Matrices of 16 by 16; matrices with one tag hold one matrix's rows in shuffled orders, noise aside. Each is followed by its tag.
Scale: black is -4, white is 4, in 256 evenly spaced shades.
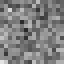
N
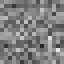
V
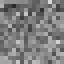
V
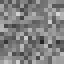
V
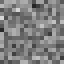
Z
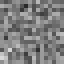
N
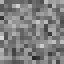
Z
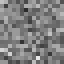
N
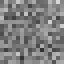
V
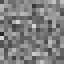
Z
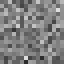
V
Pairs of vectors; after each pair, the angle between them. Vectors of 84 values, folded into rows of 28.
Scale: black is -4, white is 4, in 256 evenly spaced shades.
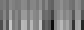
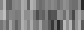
partly aligned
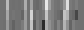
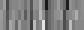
nearly opposite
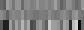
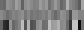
nearly parallel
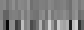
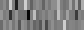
orthogonal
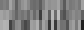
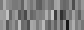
partly aligned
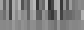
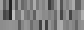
partly aligned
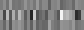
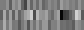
nearly opposite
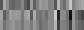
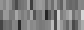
partly opposed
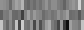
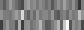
nearly opposite
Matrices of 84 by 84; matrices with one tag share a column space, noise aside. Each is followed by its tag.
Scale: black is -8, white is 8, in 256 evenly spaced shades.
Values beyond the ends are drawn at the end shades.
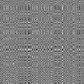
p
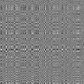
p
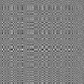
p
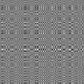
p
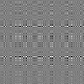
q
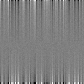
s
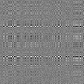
q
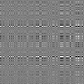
q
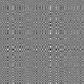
p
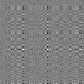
p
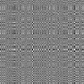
p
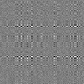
q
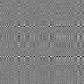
q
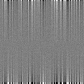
s
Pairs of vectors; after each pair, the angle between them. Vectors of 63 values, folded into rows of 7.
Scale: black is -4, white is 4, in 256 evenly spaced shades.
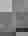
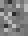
orthogonal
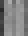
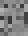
orthogonal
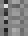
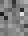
orthogonal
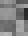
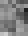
nearly parallel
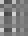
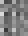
nearly parallel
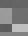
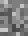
partly opposed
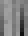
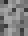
partly aligned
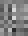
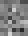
partly aligned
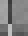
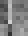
nearly opposite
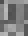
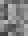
nearly opposite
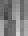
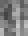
nearly parallel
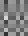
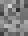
orthogonal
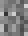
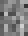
nearly opposite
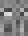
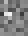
partly aligned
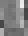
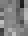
nearly opposite
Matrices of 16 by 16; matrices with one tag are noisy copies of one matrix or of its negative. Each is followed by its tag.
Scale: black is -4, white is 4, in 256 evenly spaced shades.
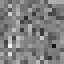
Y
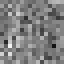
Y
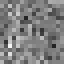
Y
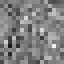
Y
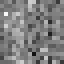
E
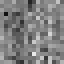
E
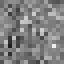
Y
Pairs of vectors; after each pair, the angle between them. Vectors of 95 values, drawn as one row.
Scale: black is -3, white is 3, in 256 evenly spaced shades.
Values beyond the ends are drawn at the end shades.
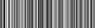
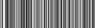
partly opposed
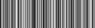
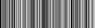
partly aligned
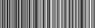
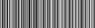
nearly parallel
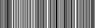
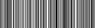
nearly parallel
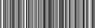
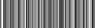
nearly parallel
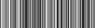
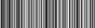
nearly opposite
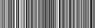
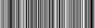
partly aligned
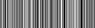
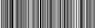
partly aligned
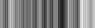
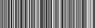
orthogonal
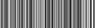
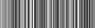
partly opposed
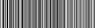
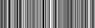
partly opposed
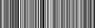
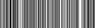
partly aligned
